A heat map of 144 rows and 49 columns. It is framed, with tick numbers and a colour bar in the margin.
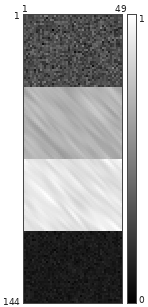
The table splits into 4 rows of 1 panel. Panel 1,1: low, fine-grained. Panel 2,1: high, slanting down to the right, faint in contrast. Panel 3,1: very high, slanting down to the right, faint in contrast. Panel 4,1: very low, fine-grained, faint in contrast.
